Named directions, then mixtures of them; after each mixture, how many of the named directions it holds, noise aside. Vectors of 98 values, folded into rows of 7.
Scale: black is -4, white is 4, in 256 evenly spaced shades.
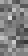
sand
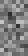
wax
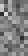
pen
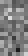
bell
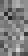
two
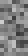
two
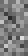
two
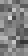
one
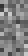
three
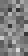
three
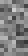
two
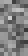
three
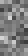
one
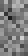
three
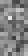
two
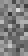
two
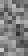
three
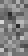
one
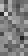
one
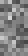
one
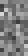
three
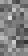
one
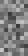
one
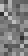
one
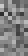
three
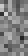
one
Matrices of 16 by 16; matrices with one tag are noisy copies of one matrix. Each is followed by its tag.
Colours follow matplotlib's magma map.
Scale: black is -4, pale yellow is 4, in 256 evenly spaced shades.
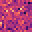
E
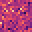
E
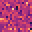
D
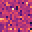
D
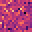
E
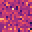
D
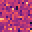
D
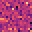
D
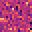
D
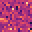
D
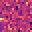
D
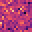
E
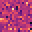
D
